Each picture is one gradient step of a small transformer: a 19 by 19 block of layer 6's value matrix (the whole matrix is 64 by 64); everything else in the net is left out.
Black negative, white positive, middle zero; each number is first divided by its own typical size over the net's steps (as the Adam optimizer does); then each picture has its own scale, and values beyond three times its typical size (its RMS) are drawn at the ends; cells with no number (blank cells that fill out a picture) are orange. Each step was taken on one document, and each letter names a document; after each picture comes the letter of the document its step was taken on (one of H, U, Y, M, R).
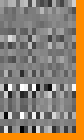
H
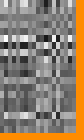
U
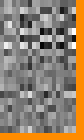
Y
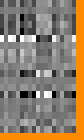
H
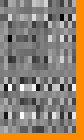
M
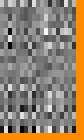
H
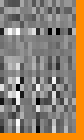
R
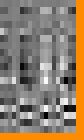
Y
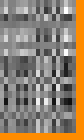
U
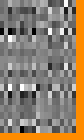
H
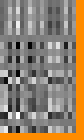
R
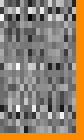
R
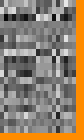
U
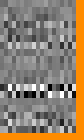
M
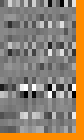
M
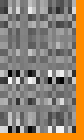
R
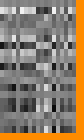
U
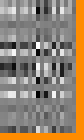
U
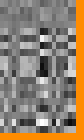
Y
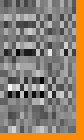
M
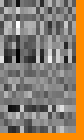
R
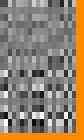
M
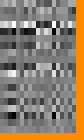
U
